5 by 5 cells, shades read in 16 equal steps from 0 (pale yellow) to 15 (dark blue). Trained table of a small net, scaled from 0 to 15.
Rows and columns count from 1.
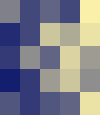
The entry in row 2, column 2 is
12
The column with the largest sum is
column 1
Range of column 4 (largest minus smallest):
10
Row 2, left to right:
14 12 3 5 1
